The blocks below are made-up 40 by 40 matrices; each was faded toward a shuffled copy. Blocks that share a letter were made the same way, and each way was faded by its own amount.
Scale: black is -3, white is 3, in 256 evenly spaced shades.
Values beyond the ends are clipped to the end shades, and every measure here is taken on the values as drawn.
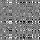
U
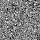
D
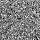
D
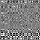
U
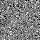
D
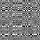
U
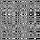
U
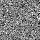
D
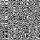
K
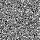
D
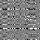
U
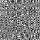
K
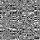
K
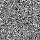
D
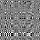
U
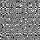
K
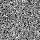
D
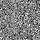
D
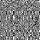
K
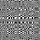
U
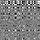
U
